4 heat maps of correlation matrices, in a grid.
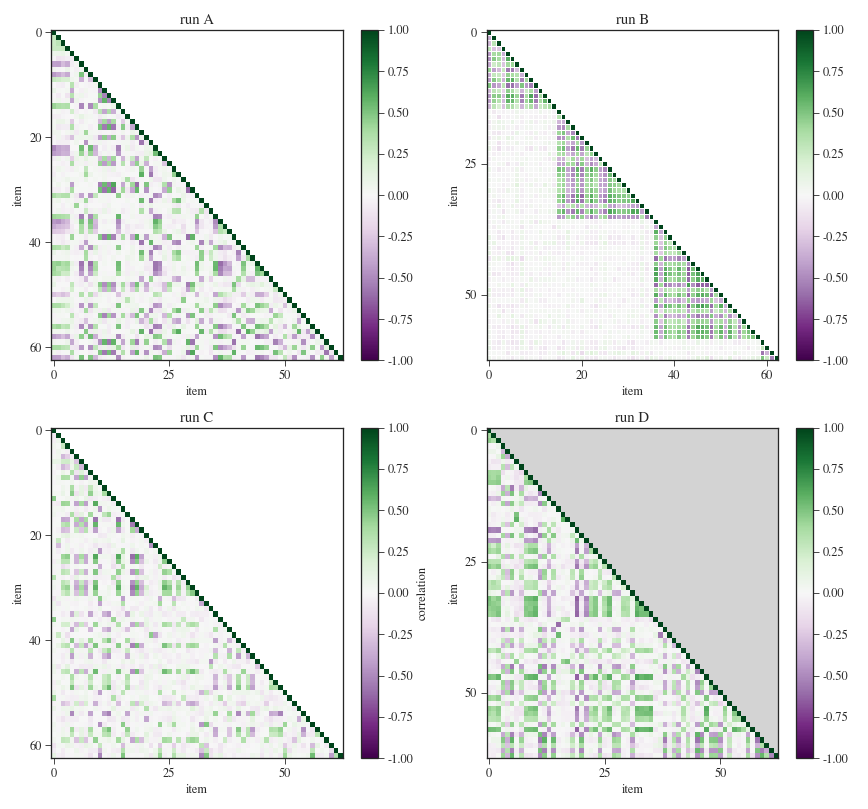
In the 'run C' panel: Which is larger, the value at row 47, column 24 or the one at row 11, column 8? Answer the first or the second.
the second
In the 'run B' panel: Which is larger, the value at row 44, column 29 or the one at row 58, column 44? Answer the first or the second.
the second
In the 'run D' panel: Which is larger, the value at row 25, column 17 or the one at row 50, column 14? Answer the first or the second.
the first
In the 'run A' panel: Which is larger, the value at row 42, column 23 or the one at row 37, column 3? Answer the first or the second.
the first
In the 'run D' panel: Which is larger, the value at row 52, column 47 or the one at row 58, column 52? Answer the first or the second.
the first
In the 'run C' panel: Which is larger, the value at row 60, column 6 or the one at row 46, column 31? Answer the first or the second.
the second
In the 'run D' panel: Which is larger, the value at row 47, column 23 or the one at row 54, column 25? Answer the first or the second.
the first
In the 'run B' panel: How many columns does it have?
63
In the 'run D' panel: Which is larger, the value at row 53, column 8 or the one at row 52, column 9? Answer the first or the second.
the first
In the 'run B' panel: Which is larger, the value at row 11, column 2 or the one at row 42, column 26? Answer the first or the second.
the first
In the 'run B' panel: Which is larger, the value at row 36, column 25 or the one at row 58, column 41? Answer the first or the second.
the second
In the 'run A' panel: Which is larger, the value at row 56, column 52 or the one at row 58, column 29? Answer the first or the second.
the first
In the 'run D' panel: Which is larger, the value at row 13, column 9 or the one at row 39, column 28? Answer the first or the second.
the second
